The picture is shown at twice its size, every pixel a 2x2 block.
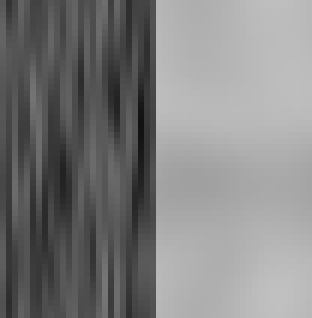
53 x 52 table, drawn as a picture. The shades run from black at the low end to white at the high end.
It is made of 1 by 2 panels. Panel 1,1: low, streaked downward. Panel 1,2: high, smooth, faint in contrast.
